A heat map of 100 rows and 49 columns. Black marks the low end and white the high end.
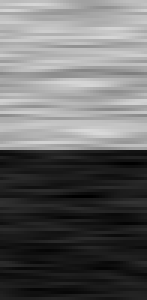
The table splits into 2 rows of 1 panel. Panel 1,1: high, streaked across. Panel 2,1: very low, streaked across, faint in contrast.
